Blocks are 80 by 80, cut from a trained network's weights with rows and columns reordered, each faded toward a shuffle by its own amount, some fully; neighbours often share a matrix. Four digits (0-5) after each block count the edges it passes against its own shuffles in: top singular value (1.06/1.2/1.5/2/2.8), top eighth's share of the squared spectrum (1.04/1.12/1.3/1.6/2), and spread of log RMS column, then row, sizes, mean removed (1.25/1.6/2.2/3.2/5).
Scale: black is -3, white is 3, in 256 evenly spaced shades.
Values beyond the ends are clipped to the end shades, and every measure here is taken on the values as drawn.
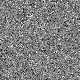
0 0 0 0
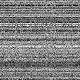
5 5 2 4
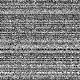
5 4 2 3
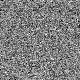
0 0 0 0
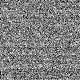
2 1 0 0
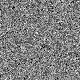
0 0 0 0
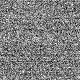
2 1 0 0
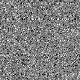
3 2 0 2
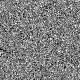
0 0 0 0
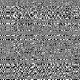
5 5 0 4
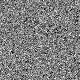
0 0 0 0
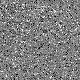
2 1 0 0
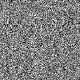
3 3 1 1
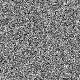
1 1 0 0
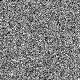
1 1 0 0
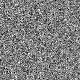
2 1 0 0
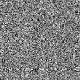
3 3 1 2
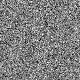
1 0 0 0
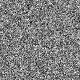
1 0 0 0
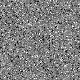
3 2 0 1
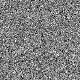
2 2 0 0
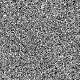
2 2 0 1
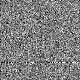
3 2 0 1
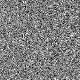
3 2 1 1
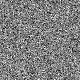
1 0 0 0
